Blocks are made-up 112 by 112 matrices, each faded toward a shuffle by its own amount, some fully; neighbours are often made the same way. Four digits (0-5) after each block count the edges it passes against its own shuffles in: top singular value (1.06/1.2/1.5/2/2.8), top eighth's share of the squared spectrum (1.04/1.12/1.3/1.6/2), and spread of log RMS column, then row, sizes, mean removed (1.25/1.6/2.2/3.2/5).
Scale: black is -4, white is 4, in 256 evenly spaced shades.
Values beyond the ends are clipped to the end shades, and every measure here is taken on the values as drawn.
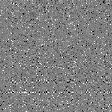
4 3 1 2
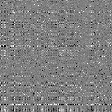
5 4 3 3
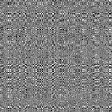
5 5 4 4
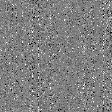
2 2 3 0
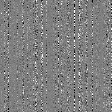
3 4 4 0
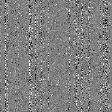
2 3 4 0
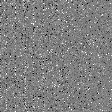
1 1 2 0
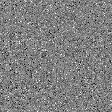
3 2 0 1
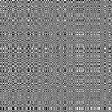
5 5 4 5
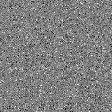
4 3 1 2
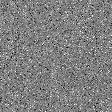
0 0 0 0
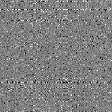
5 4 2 3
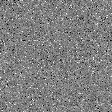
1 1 0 1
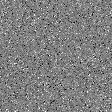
0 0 0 0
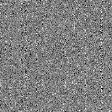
1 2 3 0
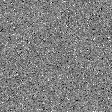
0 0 0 0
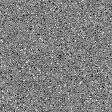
0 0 0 0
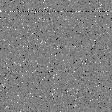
3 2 0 1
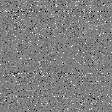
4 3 1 2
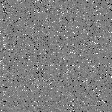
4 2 1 2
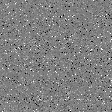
2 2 0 1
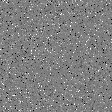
0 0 0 0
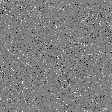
1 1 0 0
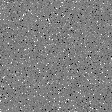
0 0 0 0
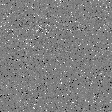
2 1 0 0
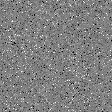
2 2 0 0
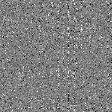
2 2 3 2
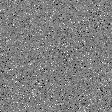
0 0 0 0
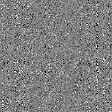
2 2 3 2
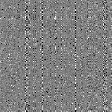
5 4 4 2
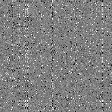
4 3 2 1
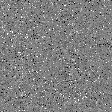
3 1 1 0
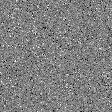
2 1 0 0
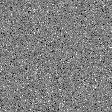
2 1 0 0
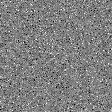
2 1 0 0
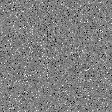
3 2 1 0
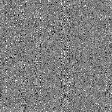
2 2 3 0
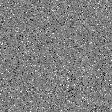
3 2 0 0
